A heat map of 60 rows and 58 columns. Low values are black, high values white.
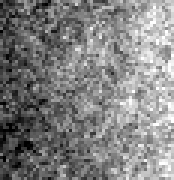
On average the colour sits 50% of the way up the scale. No row or column stands out. There is an overall slope up to the right. The bottom left is the ninth with the lowest average. There are no regular stripes.
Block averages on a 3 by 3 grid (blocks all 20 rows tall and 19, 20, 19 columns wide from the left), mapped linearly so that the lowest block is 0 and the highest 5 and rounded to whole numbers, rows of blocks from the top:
135
135
024
